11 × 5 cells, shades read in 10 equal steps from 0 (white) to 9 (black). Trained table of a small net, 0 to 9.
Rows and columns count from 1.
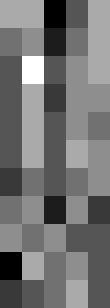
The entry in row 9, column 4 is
6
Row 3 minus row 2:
1 -4 -2 -1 0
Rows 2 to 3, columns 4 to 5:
5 3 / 4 3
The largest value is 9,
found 2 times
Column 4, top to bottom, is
6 5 4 4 4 3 5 4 6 4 3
